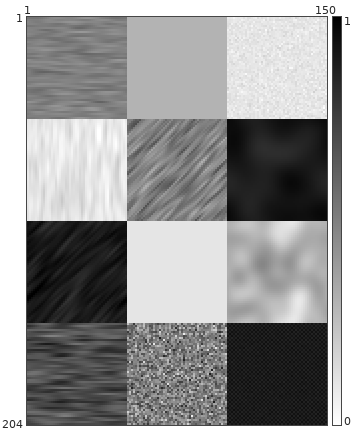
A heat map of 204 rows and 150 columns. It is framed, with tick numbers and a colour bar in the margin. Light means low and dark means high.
It is made of 4 by 3 panels. Panel 1,1: middling, streaked across, faint in contrast. Panel 1,2: low, flat. Panel 1,3: very low, fine-grained, faint in contrast. Panel 2,1: very low, streaked downward, faint in contrast. Panel 2,2: middling, slanting up to the right. Panel 2,3: very high, smooth, faint in contrast. Panel 3,1: very high, slanting up to the right, faint in contrast. Panel 3,2: very low, flat. Panel 3,3: low, smooth. Panel 4,1: high, streaked across. Panel 4,2: middling, fine-grained, strong in contrast. Panel 4,3: very high, checkered, faint in contrast.
